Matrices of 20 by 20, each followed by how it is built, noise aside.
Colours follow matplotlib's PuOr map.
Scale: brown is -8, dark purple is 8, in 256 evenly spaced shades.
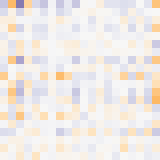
low rank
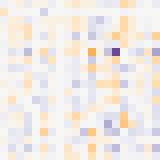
low rank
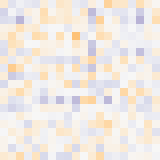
low rank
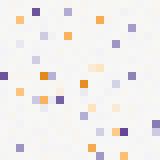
sparse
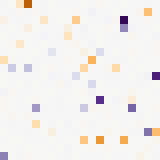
sparse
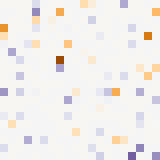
sparse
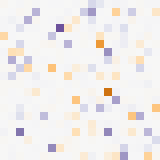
sparse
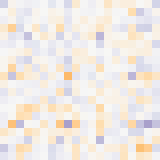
low rank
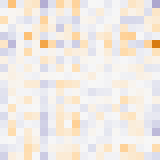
low rank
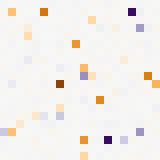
sparse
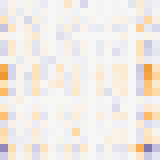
low rank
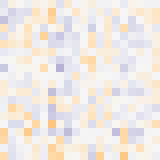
low rank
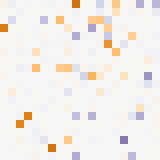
sparse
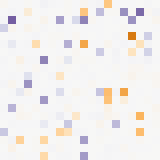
sparse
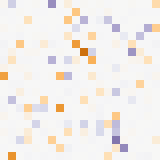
sparse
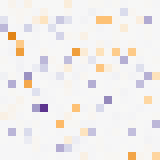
sparse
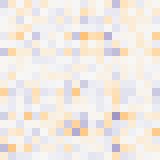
low rank
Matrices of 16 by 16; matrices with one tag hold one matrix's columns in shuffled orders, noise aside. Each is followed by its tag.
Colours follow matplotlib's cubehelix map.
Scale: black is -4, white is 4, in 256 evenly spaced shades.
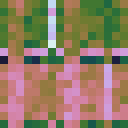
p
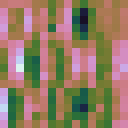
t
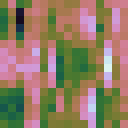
t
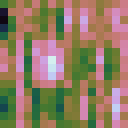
t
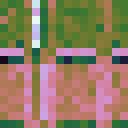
p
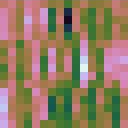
t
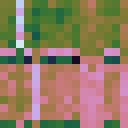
p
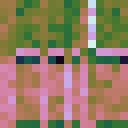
p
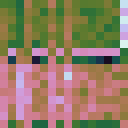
p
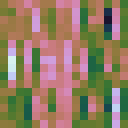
t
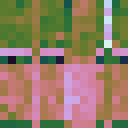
p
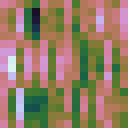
t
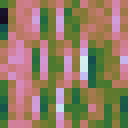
t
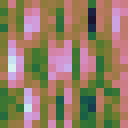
t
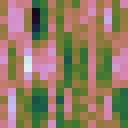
t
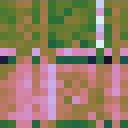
p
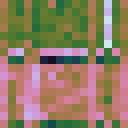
p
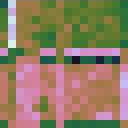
p
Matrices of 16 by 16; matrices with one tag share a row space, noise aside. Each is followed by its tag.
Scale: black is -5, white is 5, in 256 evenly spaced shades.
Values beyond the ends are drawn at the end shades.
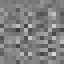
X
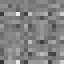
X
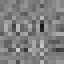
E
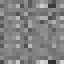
X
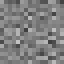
X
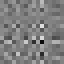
E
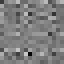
X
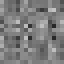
X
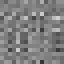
E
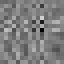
E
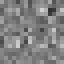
X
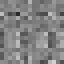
X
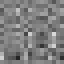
X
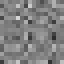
X
